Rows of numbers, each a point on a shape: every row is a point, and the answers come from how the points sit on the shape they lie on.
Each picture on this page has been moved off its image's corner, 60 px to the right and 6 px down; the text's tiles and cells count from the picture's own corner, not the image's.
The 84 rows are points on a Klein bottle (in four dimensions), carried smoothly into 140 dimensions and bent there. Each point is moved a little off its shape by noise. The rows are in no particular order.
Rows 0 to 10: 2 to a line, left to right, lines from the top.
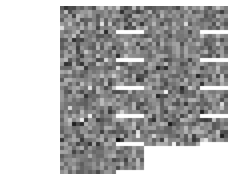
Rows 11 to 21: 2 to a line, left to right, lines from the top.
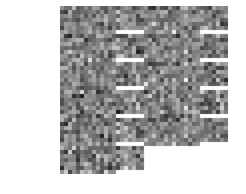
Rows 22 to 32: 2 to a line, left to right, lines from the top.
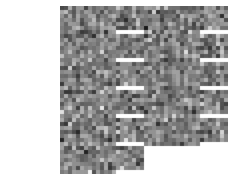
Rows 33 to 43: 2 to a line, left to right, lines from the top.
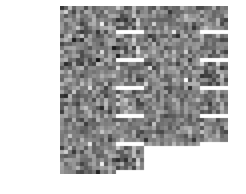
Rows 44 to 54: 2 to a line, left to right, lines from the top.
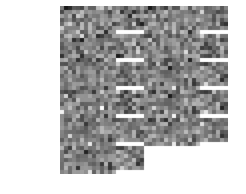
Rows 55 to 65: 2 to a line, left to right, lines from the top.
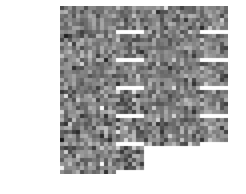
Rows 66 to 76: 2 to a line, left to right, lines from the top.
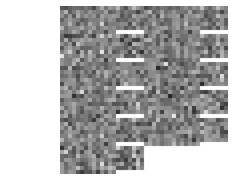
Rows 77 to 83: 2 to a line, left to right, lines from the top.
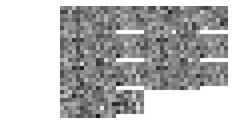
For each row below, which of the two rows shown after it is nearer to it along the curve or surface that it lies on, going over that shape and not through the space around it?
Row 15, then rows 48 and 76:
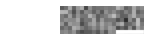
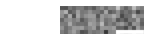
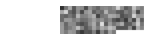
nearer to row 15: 48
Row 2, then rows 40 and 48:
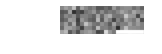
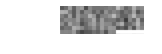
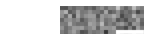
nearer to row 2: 40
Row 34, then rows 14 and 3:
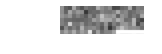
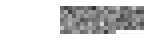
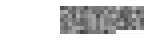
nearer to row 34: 14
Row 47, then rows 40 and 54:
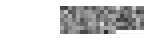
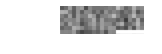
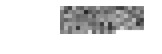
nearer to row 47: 40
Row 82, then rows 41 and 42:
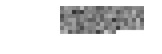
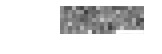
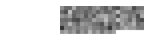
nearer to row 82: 42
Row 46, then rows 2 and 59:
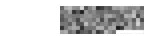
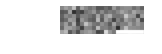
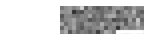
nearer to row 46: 2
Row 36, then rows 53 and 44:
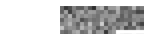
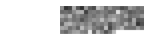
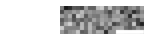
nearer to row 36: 53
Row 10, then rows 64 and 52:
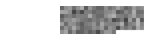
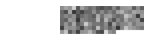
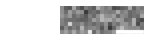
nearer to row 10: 64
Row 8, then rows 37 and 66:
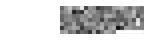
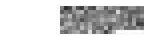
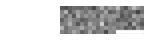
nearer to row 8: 66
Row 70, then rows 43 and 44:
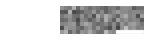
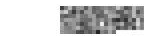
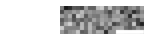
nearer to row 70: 43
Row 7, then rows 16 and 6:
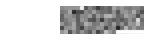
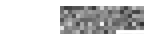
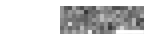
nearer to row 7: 6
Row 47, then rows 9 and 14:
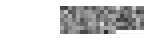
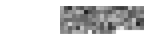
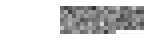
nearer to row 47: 14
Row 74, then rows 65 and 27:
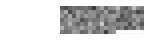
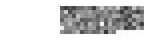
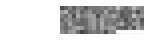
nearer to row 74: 27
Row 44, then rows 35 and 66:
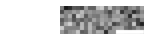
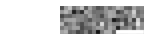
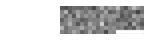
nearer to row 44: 66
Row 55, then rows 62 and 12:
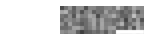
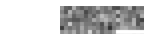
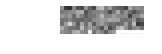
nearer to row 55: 12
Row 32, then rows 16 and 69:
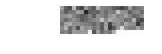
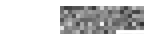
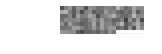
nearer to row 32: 16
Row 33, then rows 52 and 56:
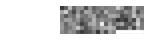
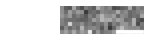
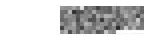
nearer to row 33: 56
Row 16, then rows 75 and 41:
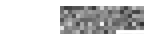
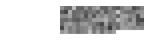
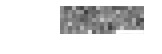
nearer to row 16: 41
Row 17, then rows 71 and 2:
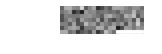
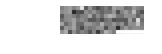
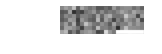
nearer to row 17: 2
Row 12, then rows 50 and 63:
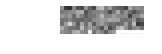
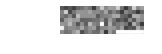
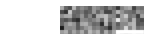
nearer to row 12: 50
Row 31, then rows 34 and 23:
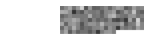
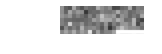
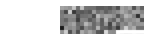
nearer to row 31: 23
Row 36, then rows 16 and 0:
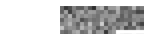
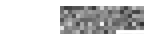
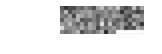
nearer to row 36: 0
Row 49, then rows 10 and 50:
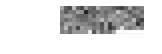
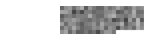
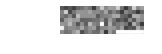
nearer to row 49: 50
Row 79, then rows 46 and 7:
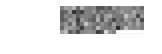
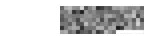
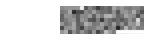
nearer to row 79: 46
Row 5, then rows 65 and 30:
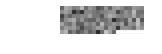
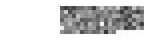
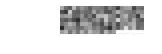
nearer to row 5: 30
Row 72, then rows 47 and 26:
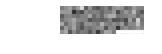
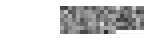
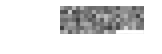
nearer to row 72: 26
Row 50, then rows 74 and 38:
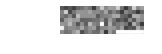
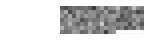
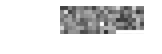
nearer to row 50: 38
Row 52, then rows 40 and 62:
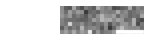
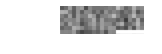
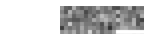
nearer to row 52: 62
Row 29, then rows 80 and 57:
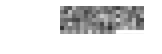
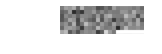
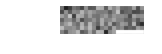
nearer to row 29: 80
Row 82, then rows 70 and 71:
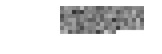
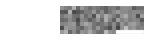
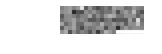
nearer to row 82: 71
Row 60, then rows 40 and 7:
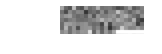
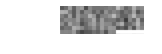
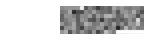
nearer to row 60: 7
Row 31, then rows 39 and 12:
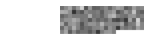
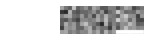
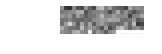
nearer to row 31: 39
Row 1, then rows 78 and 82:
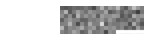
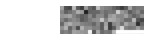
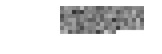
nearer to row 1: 78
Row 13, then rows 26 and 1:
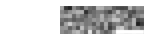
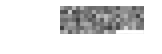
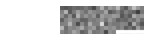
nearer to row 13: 1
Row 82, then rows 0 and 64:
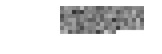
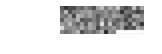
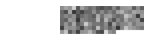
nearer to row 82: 64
